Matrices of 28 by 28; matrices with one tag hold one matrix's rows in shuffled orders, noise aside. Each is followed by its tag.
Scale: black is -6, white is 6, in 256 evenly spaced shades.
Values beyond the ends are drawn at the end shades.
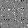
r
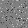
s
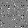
r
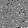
s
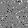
s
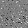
s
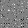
r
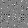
r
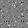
r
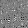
r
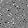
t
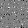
r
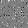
r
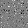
r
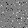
s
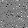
s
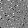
t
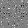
r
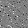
t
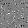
r
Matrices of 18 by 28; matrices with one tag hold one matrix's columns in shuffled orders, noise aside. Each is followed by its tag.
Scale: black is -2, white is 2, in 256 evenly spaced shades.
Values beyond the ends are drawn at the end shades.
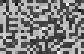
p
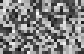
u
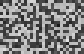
p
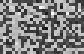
p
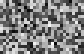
u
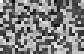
u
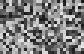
u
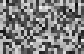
u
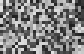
u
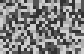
u
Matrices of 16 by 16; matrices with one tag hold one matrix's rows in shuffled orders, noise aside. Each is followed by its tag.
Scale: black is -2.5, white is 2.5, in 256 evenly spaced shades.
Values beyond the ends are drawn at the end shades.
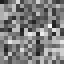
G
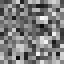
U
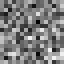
G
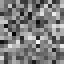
G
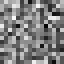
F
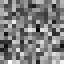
G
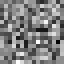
U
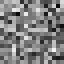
F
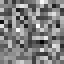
U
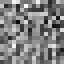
F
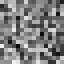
F
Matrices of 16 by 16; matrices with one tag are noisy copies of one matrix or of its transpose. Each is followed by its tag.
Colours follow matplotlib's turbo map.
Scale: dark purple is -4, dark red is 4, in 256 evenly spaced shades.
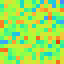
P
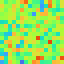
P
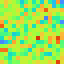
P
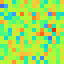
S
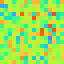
S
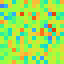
S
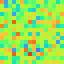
S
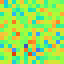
S
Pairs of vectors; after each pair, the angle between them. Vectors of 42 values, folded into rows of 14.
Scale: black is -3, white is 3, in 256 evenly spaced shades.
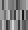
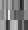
partly aligned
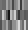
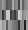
nearly opposite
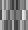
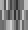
partly aligned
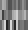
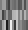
nearly parallel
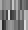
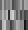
nearly opposite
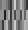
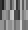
orthogonal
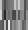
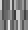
partly aligned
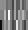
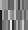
partly aligned
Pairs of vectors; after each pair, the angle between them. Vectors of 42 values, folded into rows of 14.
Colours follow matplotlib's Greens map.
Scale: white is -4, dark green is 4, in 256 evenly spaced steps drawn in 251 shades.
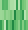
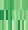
partly opposed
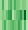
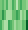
partly opposed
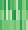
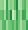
nearly opposite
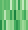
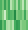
nearly parallel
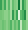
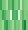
partly aligned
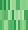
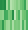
partly aligned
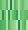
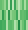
nearly parallel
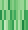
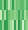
nearly opposite
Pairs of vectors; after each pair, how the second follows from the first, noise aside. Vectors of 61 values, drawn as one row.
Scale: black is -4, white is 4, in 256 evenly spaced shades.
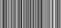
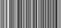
wrapped around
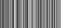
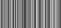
wrapped around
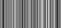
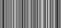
copied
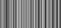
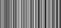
copied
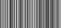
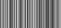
copied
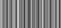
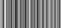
wrapped around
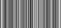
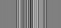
partly zeroed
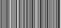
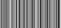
copied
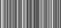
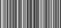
copied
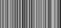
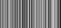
copied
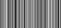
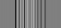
partly zeroed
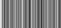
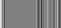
partly zeroed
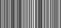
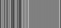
partly zeroed
